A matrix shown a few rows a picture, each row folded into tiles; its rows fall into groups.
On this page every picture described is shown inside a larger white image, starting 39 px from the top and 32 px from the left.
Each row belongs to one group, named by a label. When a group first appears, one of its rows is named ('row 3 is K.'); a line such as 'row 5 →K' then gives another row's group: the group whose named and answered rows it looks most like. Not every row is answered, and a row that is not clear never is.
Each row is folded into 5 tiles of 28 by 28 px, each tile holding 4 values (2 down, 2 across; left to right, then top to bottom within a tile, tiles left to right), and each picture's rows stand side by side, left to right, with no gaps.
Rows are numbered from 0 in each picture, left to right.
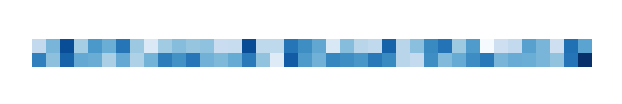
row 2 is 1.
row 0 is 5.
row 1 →1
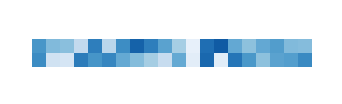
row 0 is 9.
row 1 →5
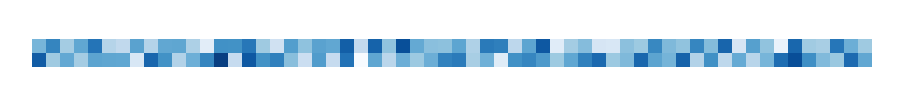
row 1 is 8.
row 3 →5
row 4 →9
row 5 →9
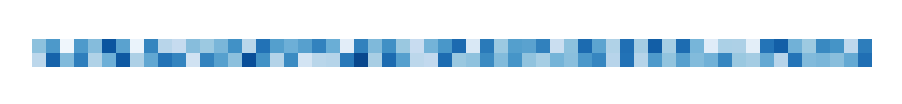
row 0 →8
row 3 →5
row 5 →5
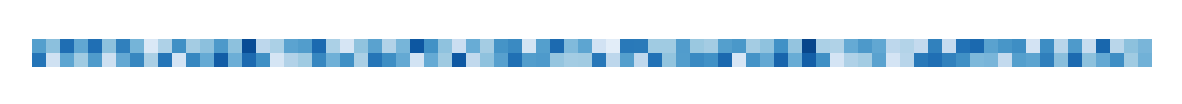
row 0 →5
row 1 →8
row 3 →9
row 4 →5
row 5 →8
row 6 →9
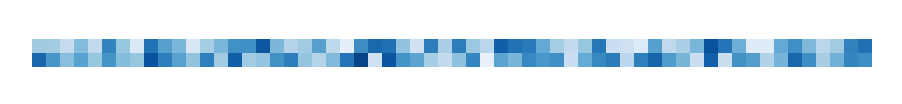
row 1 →5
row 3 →8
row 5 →1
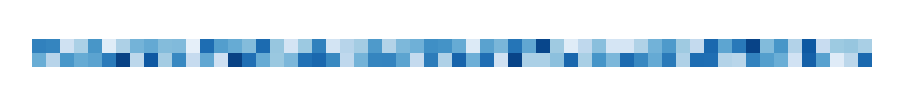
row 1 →5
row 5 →8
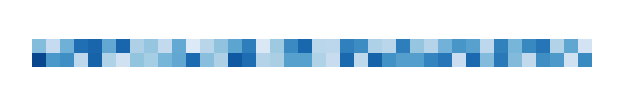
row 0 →5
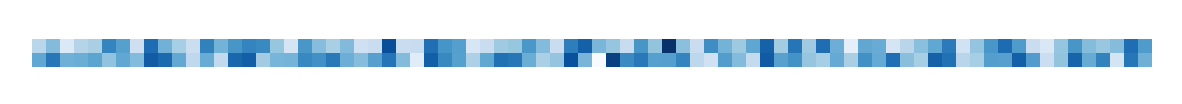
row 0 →1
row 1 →5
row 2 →1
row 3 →1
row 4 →8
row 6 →1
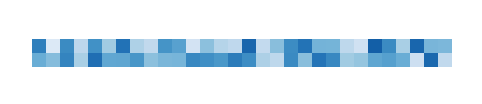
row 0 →5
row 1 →1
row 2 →9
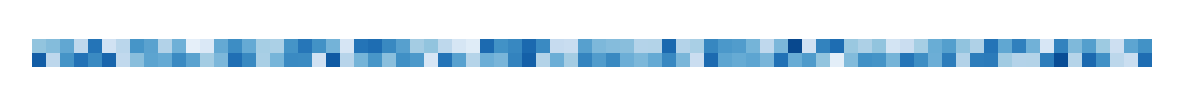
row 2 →8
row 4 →1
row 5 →9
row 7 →8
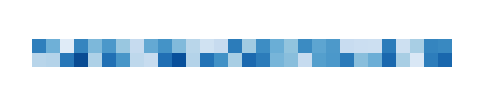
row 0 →8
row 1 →9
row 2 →1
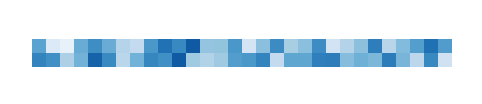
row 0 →1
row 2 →9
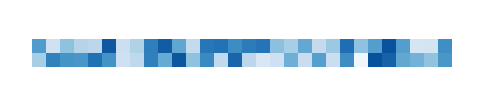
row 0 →1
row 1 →5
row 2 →5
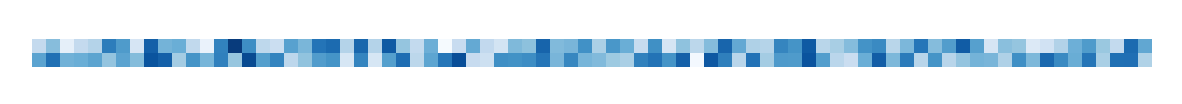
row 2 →8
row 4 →9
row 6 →5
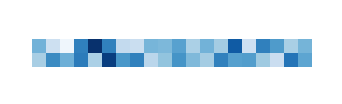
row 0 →8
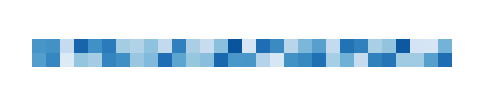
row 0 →8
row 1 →9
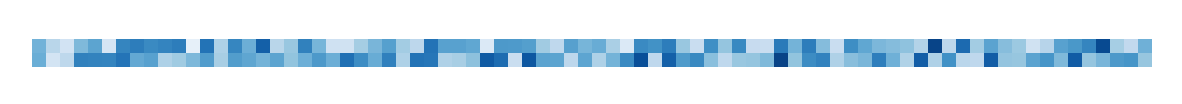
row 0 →9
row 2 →1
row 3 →8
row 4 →8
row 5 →8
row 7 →5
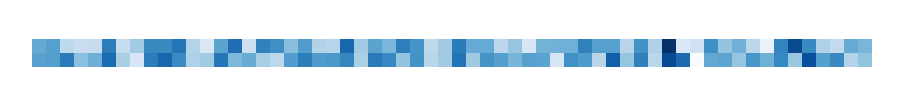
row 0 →1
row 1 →9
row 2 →5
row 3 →9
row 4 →8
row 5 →8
